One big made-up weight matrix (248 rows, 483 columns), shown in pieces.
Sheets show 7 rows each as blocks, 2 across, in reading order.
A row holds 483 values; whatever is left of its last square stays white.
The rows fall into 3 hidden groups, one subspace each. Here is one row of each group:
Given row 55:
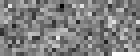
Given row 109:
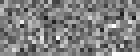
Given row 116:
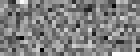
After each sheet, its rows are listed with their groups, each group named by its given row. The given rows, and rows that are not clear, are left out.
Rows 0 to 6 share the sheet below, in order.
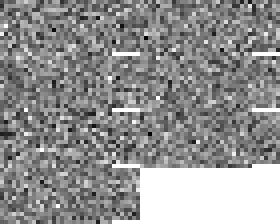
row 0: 55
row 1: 116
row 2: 109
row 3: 116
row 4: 55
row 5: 55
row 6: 109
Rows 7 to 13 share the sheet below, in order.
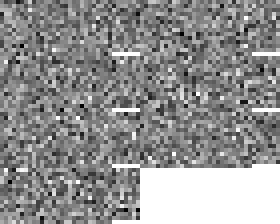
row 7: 109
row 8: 109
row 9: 116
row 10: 109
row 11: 116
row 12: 109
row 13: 116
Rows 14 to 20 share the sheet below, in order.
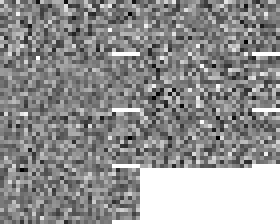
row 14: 116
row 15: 55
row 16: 55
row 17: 116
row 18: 116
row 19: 116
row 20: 116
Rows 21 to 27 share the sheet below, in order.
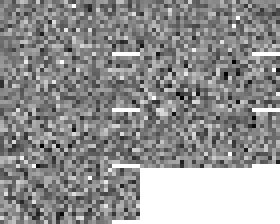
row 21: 116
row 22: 109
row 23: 109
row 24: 109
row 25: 109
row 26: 116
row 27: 116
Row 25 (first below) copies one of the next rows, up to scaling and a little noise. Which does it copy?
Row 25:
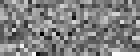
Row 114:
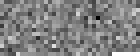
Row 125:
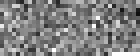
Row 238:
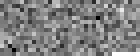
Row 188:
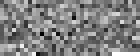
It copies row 188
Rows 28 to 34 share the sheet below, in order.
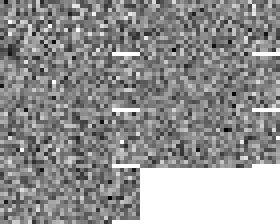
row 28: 116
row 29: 116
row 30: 109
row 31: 55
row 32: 116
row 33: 109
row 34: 55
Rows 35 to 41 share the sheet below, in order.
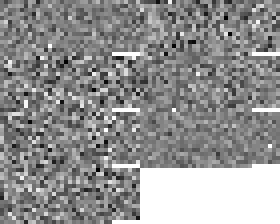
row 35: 55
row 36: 109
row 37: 55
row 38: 55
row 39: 109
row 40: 55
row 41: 109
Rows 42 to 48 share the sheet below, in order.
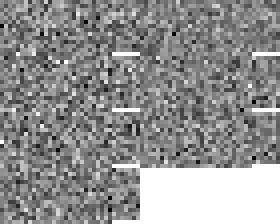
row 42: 109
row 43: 116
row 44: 55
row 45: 116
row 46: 109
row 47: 116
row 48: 116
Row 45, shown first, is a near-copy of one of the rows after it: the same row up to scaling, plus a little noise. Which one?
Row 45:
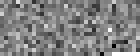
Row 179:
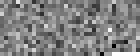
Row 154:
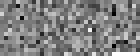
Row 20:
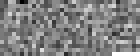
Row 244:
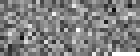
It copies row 179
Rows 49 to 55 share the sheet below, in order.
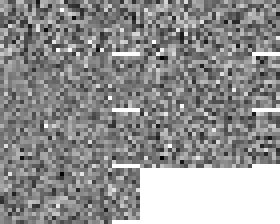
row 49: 116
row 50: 109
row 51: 55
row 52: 116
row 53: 116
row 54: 116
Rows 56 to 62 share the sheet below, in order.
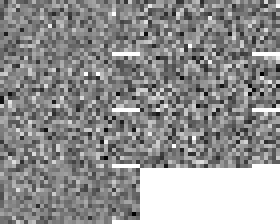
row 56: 116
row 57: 55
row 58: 109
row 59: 116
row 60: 109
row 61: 109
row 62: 109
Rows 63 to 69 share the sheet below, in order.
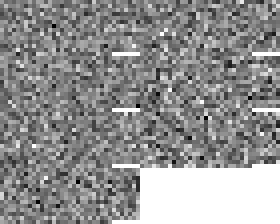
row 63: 109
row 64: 55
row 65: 109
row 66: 116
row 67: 109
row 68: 116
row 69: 109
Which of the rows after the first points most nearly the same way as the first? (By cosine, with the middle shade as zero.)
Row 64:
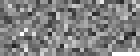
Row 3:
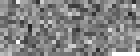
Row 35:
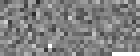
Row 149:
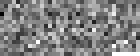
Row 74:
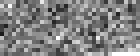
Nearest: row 74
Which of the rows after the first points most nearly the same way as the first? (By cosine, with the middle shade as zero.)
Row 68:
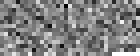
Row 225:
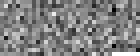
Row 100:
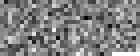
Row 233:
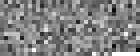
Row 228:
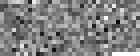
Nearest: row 225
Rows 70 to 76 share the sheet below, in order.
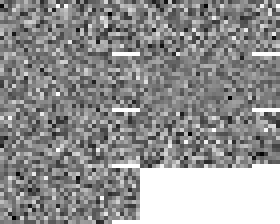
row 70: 55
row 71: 109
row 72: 109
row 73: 55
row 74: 55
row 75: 116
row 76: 109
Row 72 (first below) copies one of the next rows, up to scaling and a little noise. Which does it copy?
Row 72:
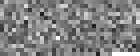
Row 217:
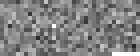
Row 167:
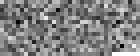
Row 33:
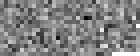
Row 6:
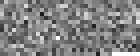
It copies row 6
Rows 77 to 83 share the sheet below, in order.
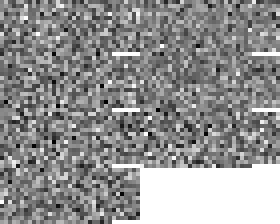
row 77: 109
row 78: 116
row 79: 109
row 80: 109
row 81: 109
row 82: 55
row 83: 55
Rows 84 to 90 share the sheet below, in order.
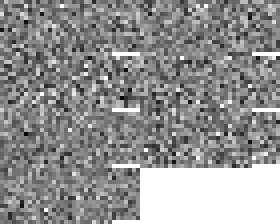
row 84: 109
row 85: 55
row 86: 55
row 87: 55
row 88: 55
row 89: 116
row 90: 116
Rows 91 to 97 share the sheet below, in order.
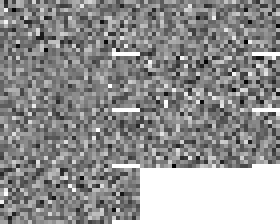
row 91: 55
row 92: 55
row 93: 116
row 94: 55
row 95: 109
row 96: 55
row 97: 55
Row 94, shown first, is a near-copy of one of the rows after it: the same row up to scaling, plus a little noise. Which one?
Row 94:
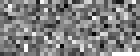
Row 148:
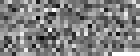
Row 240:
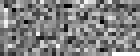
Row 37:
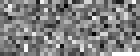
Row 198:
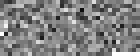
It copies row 37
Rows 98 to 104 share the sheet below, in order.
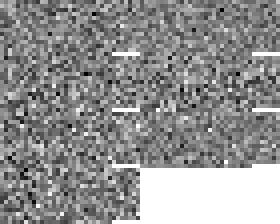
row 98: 55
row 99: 55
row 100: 109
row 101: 109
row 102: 109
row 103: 55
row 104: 55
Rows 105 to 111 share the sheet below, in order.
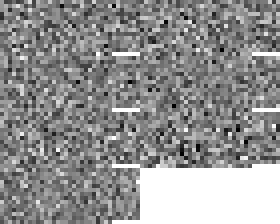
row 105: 109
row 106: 109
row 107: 116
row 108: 116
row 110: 109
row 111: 109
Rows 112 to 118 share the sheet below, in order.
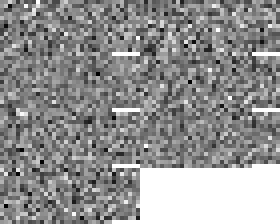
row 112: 55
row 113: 116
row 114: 109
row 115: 116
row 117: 116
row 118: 116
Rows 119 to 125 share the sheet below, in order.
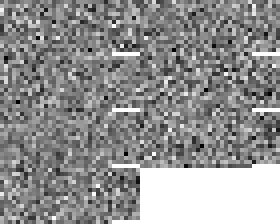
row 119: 109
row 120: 116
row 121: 55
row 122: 55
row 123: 116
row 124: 109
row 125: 109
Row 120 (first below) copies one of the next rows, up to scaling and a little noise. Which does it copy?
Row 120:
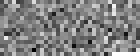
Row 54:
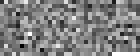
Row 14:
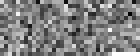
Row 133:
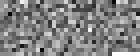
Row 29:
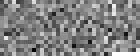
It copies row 29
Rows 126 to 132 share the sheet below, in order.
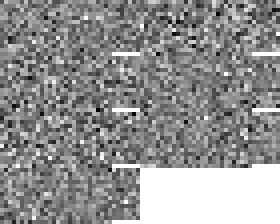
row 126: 109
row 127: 109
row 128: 109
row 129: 109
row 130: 55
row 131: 55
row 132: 116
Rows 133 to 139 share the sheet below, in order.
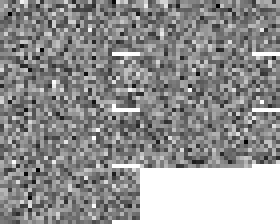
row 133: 116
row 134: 116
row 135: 109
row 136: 55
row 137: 109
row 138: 109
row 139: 55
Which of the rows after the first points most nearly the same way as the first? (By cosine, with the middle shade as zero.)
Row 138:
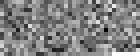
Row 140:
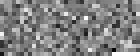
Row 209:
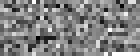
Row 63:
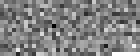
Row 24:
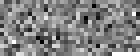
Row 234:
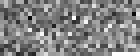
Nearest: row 24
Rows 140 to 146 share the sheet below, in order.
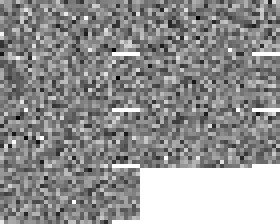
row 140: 109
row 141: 109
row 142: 109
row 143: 109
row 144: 55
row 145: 55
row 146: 55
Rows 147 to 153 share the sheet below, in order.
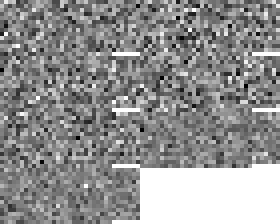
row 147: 55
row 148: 55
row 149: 116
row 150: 109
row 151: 116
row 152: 116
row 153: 109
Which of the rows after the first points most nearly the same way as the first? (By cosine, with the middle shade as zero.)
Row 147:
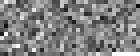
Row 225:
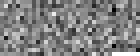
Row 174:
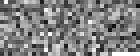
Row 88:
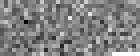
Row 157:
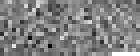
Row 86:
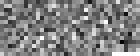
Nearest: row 157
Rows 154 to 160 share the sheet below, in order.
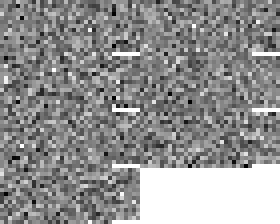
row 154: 116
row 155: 109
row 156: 55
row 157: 55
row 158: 55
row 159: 55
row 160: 55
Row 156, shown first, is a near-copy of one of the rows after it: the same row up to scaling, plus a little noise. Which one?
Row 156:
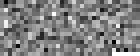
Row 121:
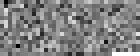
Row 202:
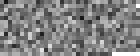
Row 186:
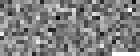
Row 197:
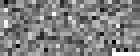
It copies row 197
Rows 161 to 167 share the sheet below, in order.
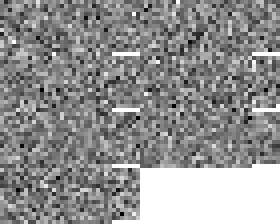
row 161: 109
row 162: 55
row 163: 109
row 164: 116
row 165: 55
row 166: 116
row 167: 109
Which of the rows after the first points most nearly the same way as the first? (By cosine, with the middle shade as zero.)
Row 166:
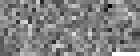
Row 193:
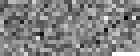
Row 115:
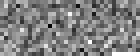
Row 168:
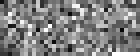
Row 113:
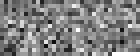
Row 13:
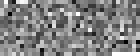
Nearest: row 168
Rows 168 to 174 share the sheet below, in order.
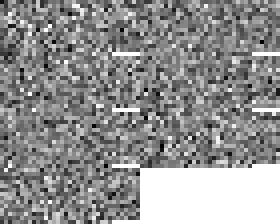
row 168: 116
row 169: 55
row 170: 55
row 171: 116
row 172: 55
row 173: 116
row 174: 55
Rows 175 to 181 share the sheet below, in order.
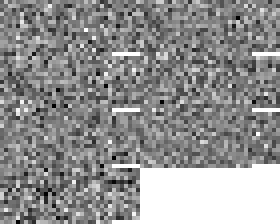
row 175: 55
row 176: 109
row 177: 109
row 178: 116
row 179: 116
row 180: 109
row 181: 109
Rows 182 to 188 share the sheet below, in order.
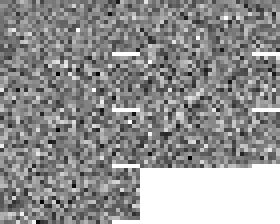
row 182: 116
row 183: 109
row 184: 55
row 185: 55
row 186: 55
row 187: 55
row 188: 109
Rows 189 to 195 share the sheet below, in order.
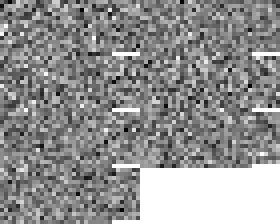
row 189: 55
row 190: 55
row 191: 109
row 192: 55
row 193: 109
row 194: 116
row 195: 116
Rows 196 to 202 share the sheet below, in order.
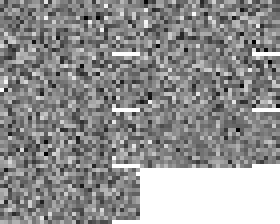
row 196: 109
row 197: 55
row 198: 55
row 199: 109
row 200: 116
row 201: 109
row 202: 55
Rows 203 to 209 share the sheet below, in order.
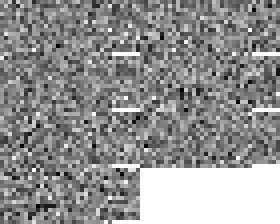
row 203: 116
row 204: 116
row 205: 116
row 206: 109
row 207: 55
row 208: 116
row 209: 55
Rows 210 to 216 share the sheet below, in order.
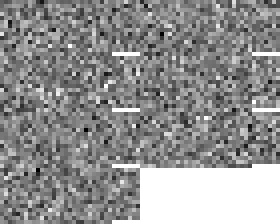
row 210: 55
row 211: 116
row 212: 109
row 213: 116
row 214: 109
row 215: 55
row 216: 55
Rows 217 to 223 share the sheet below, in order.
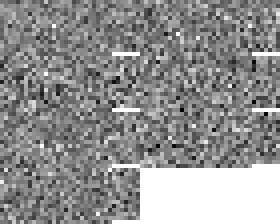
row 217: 109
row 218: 109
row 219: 109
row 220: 116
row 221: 109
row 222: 109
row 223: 116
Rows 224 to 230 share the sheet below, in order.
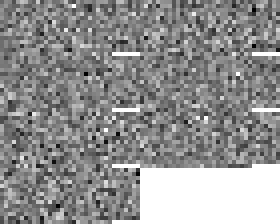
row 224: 116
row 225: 116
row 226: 109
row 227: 109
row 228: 109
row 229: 55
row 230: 55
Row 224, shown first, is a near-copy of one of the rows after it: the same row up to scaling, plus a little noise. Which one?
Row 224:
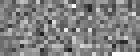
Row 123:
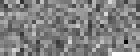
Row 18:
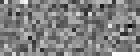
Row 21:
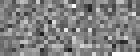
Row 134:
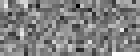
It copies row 21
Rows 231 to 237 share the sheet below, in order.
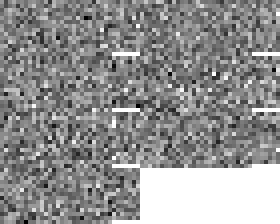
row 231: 109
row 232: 109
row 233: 116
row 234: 109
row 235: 116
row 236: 116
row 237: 109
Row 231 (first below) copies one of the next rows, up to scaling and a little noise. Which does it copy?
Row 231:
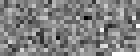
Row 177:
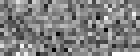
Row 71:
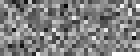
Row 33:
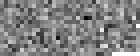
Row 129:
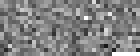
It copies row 33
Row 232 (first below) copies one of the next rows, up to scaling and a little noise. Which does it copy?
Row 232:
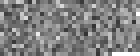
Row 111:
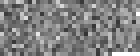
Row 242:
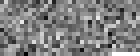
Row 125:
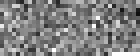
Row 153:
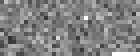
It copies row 111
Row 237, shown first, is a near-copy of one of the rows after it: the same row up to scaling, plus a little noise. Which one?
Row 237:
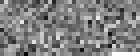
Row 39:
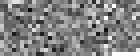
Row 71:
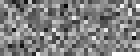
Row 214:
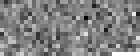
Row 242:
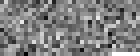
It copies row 242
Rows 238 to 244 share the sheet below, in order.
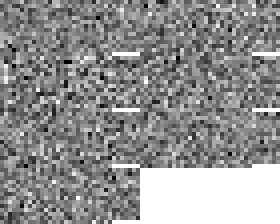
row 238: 109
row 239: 116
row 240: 55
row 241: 55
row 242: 109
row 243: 116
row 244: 116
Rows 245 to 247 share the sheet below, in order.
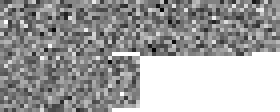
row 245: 55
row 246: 109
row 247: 55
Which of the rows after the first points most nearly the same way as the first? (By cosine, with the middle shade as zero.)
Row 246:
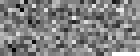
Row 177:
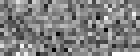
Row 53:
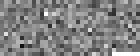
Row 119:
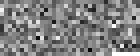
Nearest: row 53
